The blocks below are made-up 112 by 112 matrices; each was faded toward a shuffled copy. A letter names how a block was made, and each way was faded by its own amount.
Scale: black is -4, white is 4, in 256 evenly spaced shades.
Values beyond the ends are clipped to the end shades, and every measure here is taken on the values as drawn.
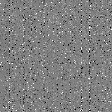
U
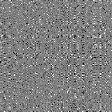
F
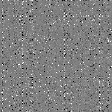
U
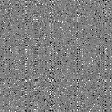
F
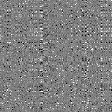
F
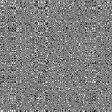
F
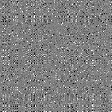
F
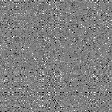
F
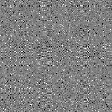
F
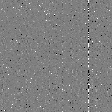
U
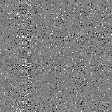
U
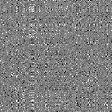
F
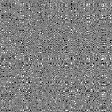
F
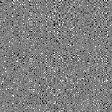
F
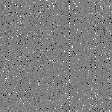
U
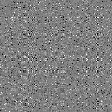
F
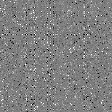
U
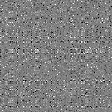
F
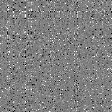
U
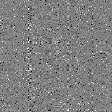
U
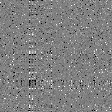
U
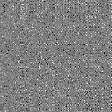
F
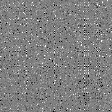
U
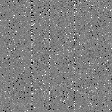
U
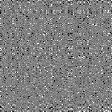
F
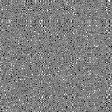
F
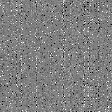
U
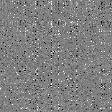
U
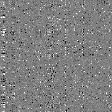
U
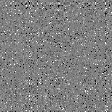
U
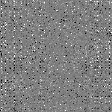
U
